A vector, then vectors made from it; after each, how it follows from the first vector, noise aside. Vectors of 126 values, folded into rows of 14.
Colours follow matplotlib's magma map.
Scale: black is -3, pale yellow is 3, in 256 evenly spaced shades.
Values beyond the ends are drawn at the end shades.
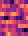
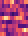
negated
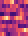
negated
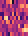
sign-scrambled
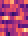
negated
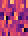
sign-scrambled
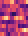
negated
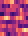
negated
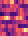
negated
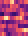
negated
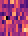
sign-scrambled
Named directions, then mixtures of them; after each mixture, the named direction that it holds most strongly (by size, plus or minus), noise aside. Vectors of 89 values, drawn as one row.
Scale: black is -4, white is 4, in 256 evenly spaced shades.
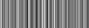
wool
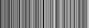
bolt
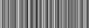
wool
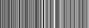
bolt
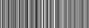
wool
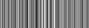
wool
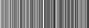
bolt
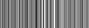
wool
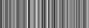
wool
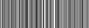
wool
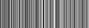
bolt
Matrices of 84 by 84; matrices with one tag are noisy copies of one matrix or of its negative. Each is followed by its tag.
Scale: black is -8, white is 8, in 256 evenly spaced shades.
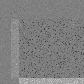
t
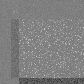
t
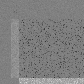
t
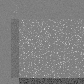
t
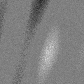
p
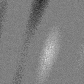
p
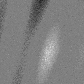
p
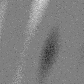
p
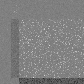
t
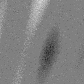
p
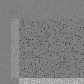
t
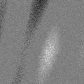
p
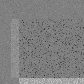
t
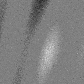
p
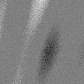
p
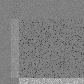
t
